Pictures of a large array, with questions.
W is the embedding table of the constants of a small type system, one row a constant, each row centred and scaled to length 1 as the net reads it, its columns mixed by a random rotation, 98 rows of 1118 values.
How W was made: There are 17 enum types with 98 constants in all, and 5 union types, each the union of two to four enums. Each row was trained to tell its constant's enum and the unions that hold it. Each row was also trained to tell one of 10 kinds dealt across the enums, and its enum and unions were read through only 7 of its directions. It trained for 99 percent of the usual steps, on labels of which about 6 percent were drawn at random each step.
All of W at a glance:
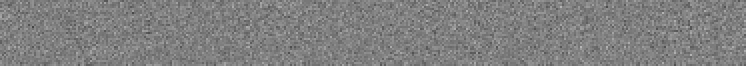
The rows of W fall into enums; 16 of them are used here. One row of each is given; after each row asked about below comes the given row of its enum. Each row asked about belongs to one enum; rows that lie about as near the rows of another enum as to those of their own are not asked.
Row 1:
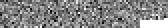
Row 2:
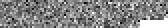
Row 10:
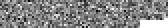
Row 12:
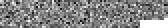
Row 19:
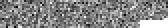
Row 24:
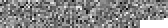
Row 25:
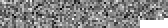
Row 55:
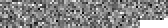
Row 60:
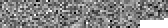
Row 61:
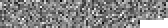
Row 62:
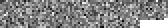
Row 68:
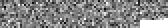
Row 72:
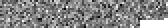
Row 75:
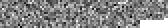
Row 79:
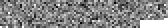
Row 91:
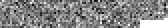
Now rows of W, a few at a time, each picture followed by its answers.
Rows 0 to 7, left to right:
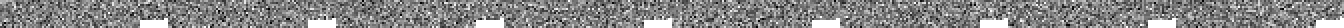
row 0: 12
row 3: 55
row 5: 68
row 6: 55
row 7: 75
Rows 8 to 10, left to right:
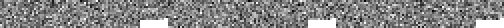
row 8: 68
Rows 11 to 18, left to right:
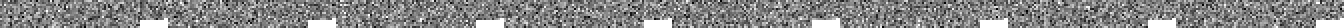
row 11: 72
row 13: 79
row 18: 91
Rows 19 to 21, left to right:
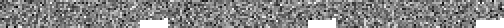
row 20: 91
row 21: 91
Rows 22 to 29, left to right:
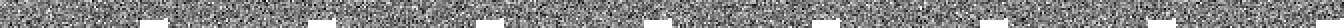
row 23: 12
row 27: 1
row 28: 25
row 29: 60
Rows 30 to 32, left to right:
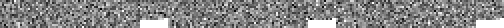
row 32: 68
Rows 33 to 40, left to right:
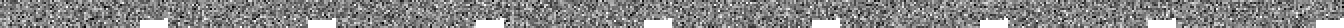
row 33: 79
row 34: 12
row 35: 2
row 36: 79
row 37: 72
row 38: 75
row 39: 25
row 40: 19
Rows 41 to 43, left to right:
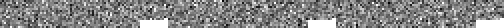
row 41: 19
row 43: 68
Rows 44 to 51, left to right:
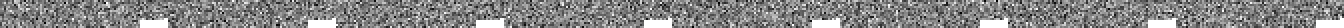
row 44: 19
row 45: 55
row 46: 60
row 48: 2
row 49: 91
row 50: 1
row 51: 72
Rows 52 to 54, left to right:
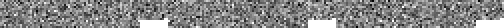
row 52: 12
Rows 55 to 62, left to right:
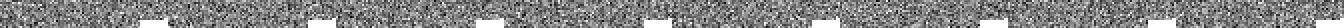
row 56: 1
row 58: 2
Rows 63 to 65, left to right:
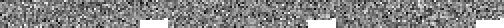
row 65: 12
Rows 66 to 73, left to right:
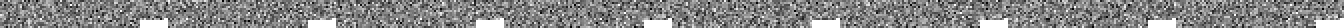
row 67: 61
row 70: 25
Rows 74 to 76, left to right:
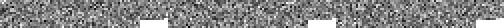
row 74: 25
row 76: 79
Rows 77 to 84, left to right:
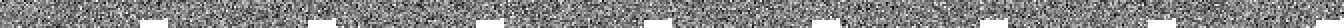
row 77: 19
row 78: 72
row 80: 79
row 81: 1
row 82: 91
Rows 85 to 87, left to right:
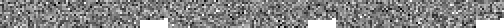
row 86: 60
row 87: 1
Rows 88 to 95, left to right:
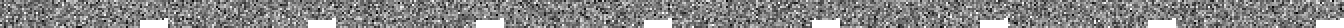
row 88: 1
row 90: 79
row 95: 91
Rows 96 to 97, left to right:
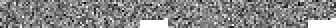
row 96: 12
